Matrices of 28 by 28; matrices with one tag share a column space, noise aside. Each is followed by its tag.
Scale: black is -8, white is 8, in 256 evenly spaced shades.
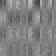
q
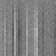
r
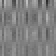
q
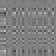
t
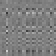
t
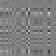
t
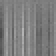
r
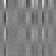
q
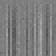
r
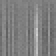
r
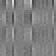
q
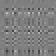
t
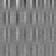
q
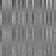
q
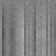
r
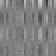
q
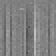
r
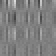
q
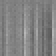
r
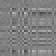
t
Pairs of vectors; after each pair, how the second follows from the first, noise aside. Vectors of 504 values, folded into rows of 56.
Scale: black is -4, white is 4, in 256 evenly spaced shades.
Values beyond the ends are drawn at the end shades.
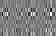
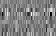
sign-scrambled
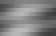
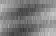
negated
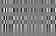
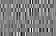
wrapped around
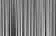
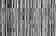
wrapped around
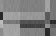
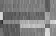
negated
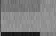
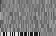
sign-scrambled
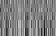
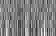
negated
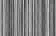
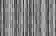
negated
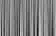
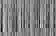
wrapped around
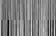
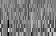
sign-scrambled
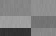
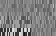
sign-scrambled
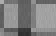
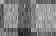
copied
